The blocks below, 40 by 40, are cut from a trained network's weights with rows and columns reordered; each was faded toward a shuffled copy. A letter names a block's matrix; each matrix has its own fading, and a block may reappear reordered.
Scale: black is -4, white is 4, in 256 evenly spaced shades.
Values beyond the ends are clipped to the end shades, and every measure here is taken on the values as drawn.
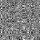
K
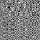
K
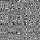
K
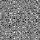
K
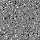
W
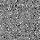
W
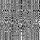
K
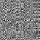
K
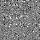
W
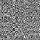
K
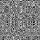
K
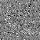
W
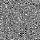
W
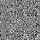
K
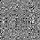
K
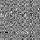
K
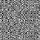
K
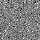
W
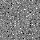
W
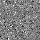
W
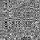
K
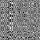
K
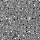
W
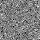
W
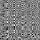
K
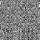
K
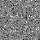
W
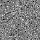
W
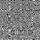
K
